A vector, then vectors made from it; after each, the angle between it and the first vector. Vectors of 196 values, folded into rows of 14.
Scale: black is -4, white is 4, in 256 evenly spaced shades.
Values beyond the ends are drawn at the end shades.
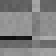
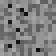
orthogonal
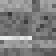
nearly opposite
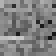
partly opposed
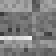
nearly opposite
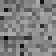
partly aligned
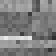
nearly opposite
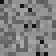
orthogonal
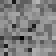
partly aligned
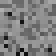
orthogonal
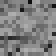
partly aligned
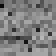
partly aligned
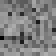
partly aligned
